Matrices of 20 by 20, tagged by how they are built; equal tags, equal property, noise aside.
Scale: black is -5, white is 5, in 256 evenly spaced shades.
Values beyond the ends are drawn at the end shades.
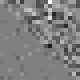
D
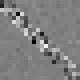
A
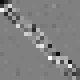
A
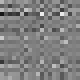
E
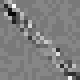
A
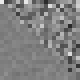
D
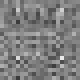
E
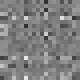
E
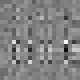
E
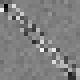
A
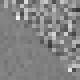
D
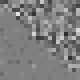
D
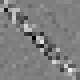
A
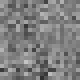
E
